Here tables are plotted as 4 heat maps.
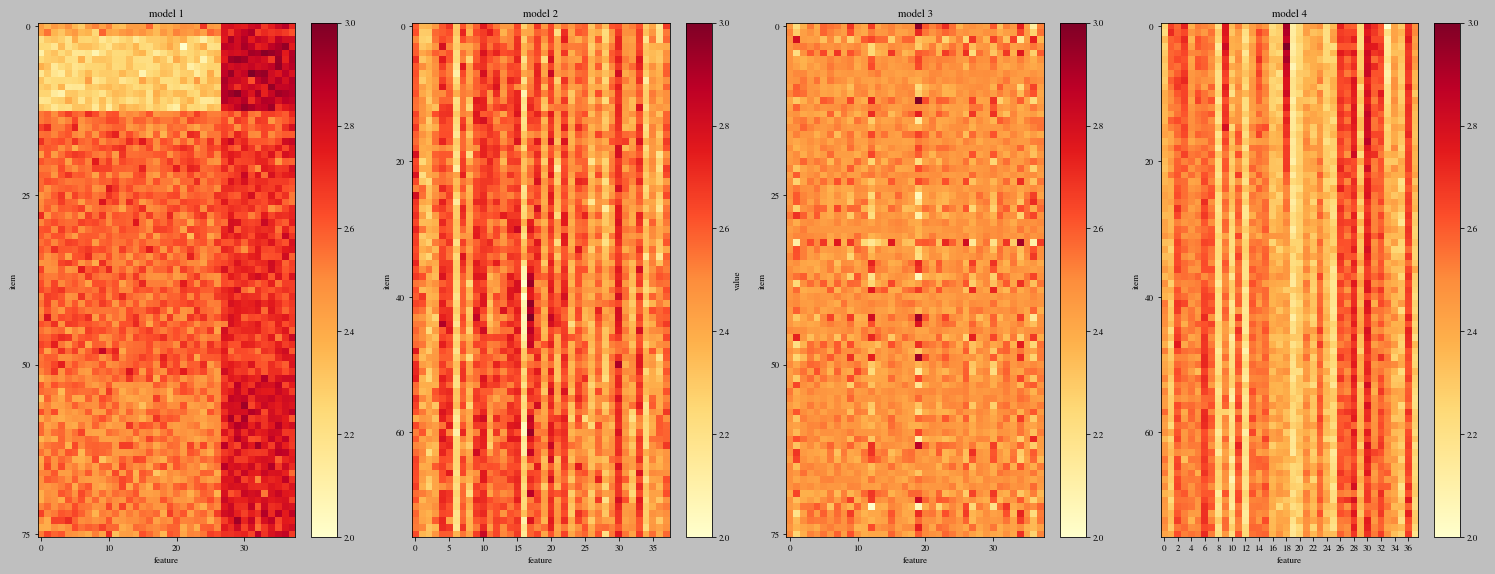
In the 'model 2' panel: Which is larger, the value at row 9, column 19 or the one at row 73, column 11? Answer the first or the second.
the second
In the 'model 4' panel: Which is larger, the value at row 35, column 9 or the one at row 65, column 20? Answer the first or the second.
the first
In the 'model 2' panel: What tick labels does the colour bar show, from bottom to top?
2.0, 2.2, 2.4, 2.6, 2.8, 3.0
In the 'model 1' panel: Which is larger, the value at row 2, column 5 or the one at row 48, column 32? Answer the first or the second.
the second
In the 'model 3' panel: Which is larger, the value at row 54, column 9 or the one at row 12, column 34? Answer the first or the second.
the first
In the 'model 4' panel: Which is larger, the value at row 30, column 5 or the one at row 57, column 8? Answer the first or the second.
the first
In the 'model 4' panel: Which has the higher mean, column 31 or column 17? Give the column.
31
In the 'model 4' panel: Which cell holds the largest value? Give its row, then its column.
3, 18
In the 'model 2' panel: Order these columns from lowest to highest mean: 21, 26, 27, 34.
34, 26, 21, 27
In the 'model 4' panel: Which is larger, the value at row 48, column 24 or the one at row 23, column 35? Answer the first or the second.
the first
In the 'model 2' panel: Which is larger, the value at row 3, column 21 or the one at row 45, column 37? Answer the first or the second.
the second
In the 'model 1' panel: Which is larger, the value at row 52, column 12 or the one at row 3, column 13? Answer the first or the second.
the first
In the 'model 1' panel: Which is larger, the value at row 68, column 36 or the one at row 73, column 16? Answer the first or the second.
the first
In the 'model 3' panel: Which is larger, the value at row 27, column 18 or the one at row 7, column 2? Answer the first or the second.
the second
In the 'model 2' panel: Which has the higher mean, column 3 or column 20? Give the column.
20
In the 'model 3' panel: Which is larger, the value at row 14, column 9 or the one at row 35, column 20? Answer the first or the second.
the second
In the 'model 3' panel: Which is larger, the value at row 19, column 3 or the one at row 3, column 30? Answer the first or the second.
the first
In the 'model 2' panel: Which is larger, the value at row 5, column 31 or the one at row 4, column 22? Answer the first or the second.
the second
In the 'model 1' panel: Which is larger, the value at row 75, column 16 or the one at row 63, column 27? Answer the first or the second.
the second
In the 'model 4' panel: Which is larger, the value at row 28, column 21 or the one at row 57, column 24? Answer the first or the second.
the first
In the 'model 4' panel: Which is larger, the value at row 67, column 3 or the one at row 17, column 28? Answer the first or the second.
the second
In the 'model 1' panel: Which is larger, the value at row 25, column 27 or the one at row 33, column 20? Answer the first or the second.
the first
